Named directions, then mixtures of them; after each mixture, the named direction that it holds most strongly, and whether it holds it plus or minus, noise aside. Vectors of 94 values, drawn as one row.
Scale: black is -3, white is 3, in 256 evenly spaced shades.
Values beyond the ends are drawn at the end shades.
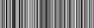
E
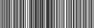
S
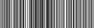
S, plus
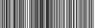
S, plus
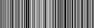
S, minus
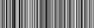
E, plus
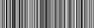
E, plus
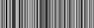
E, plus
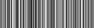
E, minus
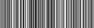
S, plus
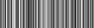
E, minus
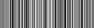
S, minus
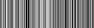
S, minus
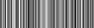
E, minus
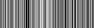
S, minus
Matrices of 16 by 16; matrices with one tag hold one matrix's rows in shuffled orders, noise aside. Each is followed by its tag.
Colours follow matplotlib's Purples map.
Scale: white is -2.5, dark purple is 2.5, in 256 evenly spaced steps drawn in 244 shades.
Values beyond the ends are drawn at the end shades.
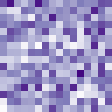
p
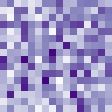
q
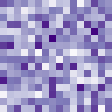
p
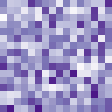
p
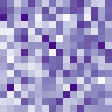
q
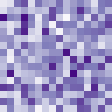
q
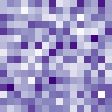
p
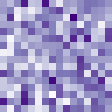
q
